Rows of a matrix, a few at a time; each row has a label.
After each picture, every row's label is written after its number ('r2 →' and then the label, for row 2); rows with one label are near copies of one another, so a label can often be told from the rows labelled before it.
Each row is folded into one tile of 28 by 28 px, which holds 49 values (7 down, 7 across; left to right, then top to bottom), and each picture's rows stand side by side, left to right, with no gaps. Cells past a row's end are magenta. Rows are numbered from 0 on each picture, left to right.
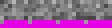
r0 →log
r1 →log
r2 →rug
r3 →rug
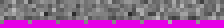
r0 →log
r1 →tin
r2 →tin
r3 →log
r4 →tin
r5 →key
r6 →rug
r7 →key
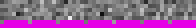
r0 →tin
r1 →log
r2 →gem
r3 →tin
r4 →rug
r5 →key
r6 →key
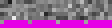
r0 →gem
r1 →tin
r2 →rug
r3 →key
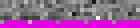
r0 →rug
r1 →rug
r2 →tin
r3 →gem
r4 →tin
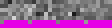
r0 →gem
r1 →key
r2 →tin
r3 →rug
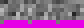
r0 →key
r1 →key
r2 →tin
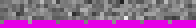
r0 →tin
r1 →log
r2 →tin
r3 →key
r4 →gem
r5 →log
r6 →rug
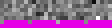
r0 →log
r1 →key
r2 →rug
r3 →gem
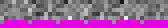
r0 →log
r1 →key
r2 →gem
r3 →key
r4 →gem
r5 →key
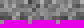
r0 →rug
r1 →log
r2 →rug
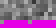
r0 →rug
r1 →key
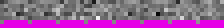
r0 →tin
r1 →tin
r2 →key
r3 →gem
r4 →tin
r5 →tin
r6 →gem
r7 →log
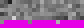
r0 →gem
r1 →log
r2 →rug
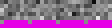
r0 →key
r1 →gem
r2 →tin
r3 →gem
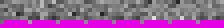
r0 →tin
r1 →rug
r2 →tin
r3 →tin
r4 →rug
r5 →gem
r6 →gem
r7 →rug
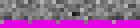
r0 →rug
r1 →log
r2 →tin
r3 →log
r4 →rug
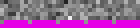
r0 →key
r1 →rug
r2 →gem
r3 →log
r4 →log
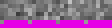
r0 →tin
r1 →key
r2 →log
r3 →rug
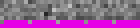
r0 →log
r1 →tin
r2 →rug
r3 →rug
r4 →rug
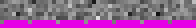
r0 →tin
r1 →key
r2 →rug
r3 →gem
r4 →tin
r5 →tin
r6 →log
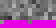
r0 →rug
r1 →key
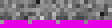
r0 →rug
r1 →gem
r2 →rug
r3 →tin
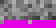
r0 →log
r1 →rug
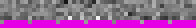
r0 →rug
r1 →log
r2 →gem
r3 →gem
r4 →tin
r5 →rug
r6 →rug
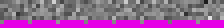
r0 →tin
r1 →log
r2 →key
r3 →log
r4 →log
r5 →log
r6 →tin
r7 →gem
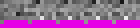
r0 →tin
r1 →gem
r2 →gem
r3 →gem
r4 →gem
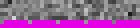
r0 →gem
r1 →rug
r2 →rug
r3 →key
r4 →tin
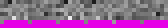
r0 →gem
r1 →tin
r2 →gem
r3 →gem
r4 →rug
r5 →tin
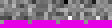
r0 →rug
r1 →key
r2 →gem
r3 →gem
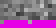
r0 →tin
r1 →rug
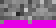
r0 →tin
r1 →log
